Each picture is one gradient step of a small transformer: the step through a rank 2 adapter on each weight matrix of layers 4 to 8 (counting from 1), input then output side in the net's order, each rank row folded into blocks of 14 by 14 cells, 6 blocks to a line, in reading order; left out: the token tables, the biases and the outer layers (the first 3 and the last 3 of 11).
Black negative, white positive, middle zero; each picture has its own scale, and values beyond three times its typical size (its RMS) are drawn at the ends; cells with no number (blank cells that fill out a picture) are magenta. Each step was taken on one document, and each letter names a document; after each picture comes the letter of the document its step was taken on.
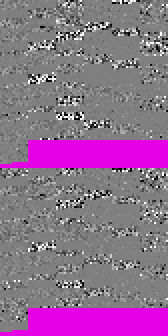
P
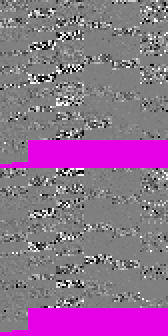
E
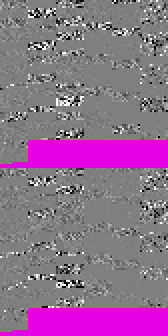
E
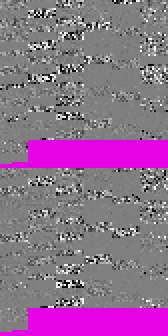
E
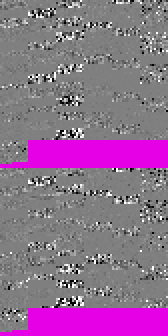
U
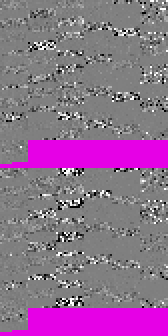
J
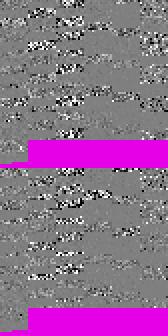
J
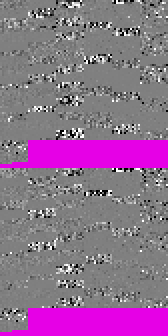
U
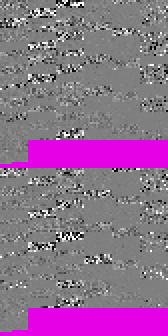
E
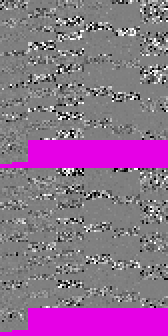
J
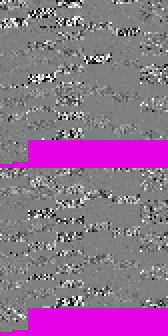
U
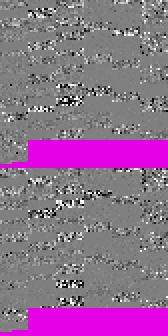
U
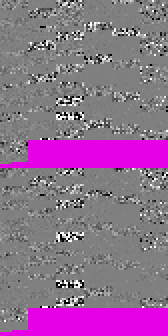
P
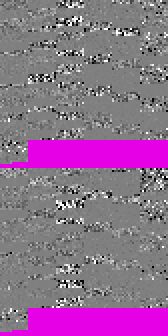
U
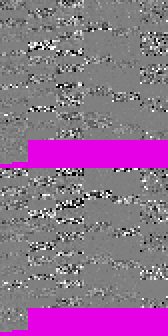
J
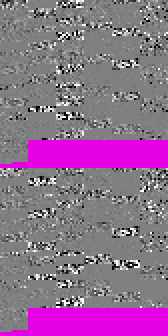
E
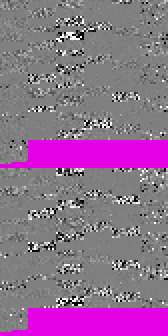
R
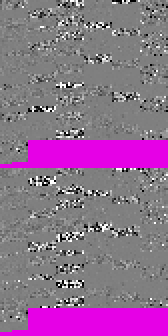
P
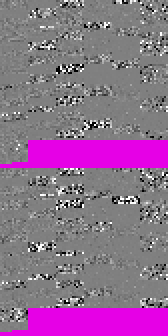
P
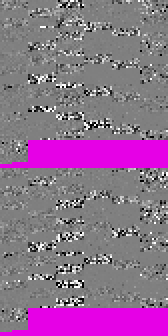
P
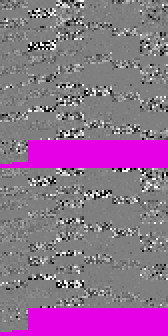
P
